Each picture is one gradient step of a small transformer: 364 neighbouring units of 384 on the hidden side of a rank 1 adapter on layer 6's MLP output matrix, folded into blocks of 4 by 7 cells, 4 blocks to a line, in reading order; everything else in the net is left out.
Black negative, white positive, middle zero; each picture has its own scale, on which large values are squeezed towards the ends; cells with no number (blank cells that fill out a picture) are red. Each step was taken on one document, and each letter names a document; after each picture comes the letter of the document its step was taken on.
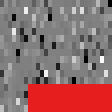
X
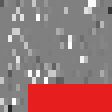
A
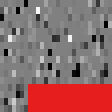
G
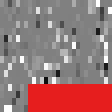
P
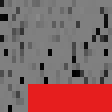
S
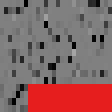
G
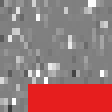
A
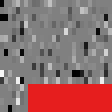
S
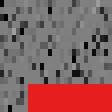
S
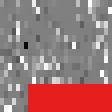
P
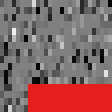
X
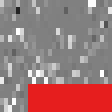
A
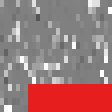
P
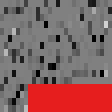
G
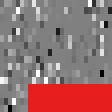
A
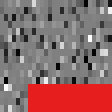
X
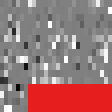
P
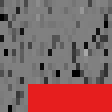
S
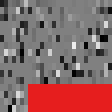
S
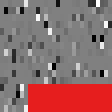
G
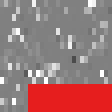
A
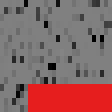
G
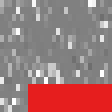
A
